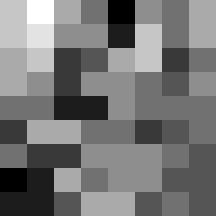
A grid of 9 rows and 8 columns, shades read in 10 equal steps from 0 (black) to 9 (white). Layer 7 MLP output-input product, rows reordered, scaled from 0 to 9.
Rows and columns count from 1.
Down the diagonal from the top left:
7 8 2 5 5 2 4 3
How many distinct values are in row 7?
4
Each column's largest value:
7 9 6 6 6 7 4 6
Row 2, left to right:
7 8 5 5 1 7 4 6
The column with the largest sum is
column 2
